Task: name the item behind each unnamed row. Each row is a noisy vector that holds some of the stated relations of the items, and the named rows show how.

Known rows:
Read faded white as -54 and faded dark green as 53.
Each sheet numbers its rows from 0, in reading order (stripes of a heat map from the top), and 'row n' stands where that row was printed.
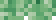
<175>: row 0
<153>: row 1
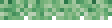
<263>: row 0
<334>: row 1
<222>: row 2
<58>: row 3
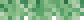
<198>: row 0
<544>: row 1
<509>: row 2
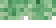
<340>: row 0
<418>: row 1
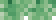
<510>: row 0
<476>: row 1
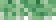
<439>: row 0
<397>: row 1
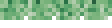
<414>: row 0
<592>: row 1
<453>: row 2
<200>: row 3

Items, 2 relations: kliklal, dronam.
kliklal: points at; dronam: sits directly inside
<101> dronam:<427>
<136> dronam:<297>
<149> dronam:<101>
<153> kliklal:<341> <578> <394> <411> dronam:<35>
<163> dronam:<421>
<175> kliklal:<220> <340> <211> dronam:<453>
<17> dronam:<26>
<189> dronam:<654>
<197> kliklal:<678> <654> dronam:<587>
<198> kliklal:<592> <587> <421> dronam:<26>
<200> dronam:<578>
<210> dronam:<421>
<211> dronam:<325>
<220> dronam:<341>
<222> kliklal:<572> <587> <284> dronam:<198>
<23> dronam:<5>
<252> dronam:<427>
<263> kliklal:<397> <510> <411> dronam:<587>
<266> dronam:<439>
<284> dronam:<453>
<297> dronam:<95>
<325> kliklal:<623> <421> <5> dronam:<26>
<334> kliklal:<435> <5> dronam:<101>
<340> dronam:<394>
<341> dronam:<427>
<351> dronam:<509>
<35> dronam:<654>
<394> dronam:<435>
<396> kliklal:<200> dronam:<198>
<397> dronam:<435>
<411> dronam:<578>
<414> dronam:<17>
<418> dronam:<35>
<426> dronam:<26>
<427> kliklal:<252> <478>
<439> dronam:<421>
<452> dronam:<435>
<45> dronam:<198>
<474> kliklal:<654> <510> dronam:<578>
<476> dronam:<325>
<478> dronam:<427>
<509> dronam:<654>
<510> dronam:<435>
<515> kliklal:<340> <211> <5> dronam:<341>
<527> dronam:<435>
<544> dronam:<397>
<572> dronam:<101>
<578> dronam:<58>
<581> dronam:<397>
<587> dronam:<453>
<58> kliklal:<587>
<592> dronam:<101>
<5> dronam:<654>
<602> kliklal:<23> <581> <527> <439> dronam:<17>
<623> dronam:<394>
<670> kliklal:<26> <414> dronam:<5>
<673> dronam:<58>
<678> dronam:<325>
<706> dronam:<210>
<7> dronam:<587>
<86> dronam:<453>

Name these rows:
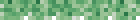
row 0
<411>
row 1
<578>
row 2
<435>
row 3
<515>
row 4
<101>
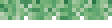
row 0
<325>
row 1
<474>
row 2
<197>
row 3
<670>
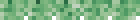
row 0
<163>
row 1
<284>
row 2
<427>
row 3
<211>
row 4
<623>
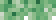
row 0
<341>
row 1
<678>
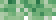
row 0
<602>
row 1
<452>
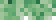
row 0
<189>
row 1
<654>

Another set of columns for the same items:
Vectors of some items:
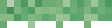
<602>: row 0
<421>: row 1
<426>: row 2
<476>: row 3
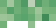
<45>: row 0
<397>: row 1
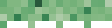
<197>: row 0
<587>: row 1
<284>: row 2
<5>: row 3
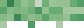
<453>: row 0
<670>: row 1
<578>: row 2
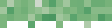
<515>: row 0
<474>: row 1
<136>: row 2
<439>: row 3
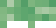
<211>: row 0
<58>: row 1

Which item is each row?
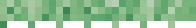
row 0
<153>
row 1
<510>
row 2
<334>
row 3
<654>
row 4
<435>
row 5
<340>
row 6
<220>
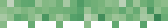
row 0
<673>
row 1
<175>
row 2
<678>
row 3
<7>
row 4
<23>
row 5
<263>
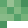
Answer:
<222>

